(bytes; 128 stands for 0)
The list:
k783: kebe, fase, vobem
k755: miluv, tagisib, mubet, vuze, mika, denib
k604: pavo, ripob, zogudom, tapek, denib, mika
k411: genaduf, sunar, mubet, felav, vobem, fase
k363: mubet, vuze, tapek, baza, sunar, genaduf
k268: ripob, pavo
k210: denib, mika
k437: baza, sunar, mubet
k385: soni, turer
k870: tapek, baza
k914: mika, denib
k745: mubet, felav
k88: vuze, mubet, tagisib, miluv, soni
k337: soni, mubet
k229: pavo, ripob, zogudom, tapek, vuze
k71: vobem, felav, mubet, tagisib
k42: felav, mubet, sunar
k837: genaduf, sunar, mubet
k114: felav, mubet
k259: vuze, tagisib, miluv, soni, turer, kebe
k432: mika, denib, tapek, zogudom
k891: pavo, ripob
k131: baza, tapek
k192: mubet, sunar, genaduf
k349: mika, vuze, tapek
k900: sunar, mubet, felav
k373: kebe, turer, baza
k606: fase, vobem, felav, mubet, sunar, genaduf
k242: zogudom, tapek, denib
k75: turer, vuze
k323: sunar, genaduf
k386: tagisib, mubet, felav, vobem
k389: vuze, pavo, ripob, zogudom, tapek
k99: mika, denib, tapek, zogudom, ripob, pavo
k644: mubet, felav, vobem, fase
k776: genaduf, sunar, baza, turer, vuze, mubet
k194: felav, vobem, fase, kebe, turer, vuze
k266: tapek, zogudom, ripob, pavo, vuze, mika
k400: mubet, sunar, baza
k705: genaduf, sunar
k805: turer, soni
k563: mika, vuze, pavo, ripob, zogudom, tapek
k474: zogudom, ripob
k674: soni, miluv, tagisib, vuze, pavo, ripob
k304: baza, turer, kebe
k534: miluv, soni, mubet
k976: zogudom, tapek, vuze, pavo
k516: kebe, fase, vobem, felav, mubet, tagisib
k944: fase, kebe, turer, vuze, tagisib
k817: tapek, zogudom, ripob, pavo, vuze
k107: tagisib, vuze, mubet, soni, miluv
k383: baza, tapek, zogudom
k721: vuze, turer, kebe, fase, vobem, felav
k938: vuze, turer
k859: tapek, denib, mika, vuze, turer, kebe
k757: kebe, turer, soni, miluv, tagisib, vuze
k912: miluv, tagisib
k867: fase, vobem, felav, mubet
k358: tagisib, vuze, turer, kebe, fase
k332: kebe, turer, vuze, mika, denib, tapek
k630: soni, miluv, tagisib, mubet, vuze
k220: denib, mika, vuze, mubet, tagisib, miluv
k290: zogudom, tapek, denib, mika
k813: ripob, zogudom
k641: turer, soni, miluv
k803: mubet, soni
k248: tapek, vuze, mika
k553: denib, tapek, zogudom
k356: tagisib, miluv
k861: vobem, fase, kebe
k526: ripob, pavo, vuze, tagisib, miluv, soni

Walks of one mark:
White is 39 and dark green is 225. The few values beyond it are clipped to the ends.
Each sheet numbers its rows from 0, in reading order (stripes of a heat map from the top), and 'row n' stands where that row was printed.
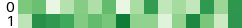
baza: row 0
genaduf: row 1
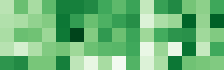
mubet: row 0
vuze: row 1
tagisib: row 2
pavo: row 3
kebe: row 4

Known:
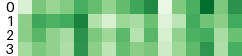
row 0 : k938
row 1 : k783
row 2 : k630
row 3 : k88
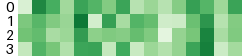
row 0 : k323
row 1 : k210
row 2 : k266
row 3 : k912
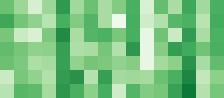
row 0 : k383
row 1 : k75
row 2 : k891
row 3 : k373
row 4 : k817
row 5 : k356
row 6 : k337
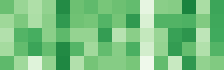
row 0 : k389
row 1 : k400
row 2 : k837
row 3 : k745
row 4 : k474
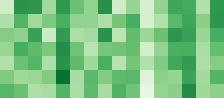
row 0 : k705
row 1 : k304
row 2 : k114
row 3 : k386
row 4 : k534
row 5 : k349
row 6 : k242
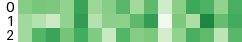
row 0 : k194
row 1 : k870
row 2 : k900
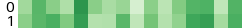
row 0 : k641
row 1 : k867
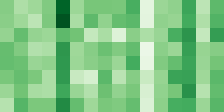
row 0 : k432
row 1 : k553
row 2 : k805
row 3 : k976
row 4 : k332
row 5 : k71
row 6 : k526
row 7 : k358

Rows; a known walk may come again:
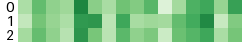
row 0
k259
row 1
k356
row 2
k107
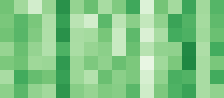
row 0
k383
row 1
k71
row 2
k757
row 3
k437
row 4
k266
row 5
k411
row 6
k755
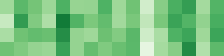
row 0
k776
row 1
k192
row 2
k721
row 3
k604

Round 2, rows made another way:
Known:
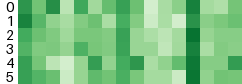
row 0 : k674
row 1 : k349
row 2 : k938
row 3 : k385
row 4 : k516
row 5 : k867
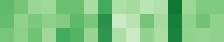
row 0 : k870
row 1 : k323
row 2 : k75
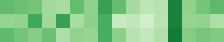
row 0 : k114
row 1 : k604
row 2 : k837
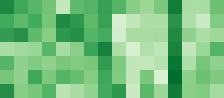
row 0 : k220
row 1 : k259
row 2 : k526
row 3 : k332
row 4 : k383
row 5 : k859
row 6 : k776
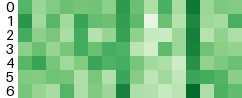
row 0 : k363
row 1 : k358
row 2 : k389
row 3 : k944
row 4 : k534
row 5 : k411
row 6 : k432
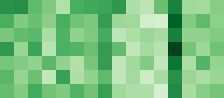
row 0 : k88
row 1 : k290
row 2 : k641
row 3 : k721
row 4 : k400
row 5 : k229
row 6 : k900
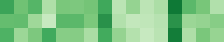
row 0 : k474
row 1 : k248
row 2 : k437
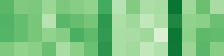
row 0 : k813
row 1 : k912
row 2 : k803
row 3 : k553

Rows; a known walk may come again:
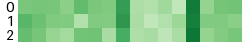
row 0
k805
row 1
k705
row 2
k870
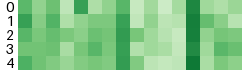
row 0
k229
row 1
k474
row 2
k337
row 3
k745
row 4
k131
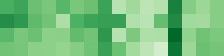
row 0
k356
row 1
k88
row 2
k210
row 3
k42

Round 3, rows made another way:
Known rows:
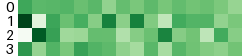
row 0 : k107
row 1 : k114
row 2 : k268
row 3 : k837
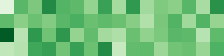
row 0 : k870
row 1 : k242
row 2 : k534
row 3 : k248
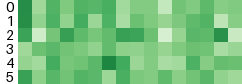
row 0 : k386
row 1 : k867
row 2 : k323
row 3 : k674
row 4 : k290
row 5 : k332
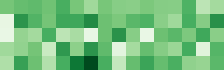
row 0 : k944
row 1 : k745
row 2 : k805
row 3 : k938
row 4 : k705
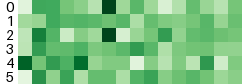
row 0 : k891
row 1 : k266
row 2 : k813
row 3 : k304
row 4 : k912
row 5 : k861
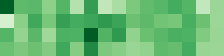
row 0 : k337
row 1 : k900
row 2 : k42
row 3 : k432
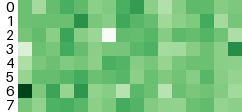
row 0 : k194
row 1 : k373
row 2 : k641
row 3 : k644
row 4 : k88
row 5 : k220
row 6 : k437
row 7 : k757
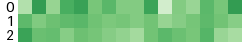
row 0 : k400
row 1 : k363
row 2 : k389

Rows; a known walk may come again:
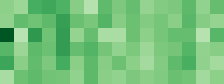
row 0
k817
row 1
k220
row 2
k534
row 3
k755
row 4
k606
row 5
k674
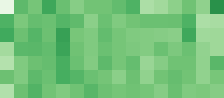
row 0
k644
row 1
k563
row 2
k516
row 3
k99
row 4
k411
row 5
k776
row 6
k526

